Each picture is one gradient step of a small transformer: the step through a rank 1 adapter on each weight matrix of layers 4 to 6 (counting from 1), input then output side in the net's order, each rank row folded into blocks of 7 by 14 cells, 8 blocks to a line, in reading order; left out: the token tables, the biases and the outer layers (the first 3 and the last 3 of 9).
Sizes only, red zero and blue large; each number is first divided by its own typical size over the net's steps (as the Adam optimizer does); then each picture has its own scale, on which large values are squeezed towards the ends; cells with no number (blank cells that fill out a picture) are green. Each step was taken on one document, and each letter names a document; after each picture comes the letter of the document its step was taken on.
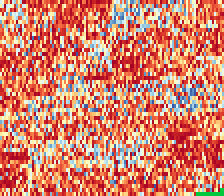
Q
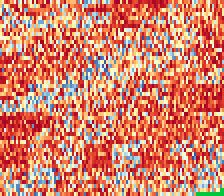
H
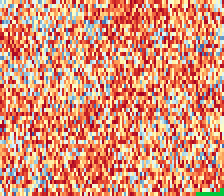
H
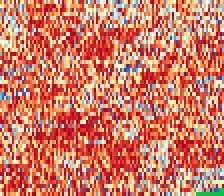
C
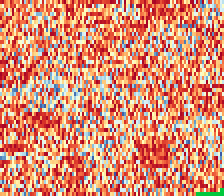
H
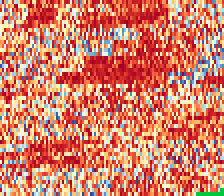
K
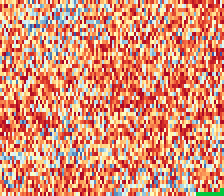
H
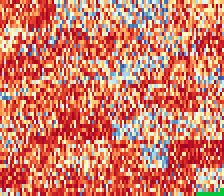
C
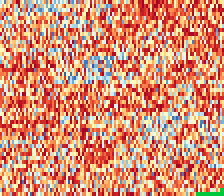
H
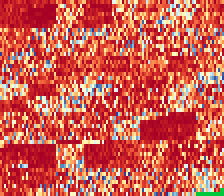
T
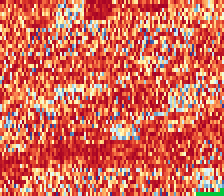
T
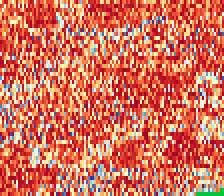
T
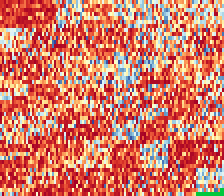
C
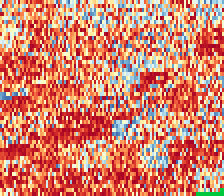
C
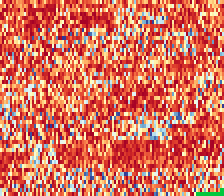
T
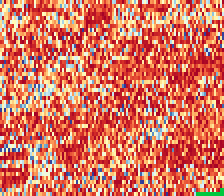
T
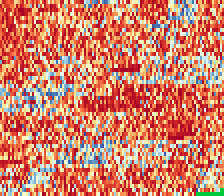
H
